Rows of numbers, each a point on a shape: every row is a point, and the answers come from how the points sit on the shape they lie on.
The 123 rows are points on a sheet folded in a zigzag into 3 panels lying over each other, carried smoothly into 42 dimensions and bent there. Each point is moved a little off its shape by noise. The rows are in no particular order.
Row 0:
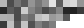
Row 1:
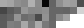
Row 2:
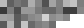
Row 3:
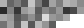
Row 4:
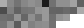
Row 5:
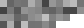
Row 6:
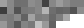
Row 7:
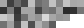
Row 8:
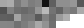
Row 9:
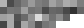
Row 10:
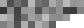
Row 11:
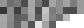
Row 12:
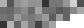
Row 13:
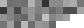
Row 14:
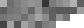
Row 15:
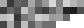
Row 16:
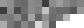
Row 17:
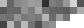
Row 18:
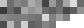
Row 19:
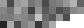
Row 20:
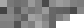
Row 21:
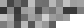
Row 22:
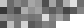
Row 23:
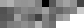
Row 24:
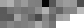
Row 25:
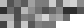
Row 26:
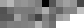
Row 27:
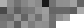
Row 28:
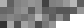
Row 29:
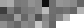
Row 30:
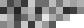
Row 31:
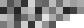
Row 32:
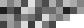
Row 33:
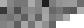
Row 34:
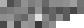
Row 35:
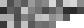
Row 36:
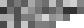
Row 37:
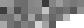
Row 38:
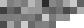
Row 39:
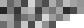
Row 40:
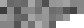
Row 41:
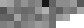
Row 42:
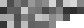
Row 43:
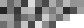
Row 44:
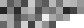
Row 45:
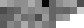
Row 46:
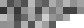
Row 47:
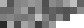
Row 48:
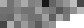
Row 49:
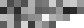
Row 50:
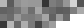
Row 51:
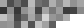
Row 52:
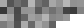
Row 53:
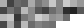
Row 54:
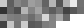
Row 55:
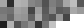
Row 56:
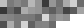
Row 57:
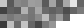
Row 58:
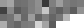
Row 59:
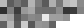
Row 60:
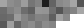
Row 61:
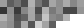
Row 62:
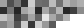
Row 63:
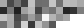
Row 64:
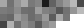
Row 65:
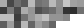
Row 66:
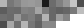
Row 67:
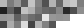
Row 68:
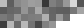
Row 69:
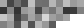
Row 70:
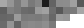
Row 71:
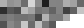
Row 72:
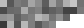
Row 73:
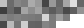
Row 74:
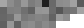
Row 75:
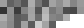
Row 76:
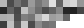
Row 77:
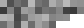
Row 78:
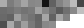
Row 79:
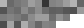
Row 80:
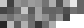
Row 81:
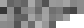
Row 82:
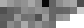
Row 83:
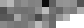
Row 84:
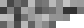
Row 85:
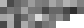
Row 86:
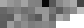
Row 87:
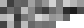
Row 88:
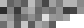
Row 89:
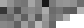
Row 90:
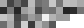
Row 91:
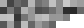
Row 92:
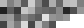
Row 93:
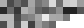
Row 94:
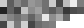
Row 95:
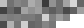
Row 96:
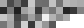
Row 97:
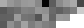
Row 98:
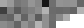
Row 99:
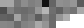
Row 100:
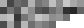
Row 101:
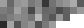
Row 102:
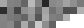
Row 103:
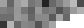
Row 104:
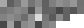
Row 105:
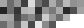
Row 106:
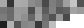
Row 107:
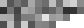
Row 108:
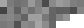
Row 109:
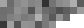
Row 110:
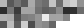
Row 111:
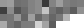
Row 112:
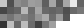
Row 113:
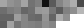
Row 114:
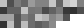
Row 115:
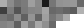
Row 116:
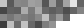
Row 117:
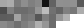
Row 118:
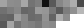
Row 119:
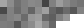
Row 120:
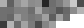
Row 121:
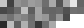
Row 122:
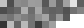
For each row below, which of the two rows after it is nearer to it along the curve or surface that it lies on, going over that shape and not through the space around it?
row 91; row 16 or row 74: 16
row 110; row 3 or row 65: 3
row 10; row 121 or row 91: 91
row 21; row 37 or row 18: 37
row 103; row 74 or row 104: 74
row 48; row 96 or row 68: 68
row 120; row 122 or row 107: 122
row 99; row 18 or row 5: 5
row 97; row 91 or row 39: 39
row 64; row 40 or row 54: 54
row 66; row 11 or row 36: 36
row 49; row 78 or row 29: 29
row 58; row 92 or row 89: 89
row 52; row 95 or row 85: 85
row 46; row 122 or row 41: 41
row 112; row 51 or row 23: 23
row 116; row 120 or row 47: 120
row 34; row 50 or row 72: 72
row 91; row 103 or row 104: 104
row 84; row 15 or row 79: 15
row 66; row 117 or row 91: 117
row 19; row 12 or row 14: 14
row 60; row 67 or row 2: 2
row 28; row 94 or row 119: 94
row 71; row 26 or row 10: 26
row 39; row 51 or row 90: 90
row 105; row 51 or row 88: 88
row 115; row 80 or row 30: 30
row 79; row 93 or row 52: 93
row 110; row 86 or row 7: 7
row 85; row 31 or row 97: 31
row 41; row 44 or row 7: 44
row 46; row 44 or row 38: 44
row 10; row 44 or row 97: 44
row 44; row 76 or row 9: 76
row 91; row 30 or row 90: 90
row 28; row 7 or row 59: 59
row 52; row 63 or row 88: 63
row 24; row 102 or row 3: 102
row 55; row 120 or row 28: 120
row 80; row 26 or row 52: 26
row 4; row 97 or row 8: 8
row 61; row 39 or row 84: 84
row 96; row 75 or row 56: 75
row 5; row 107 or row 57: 107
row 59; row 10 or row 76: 76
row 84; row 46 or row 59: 46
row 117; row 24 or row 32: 24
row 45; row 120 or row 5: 120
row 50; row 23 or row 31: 23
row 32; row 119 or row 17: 17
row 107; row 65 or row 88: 88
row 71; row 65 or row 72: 72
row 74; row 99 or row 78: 99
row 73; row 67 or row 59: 67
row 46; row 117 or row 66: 117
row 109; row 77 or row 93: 93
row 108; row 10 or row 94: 10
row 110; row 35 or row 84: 35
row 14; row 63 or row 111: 63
